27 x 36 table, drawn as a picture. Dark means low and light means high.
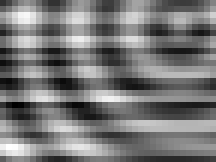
Horizontal stripes repeat 6 times down the table. There is no overall slope. The grain runs across in streaks. Concentric rings centre on the top right.
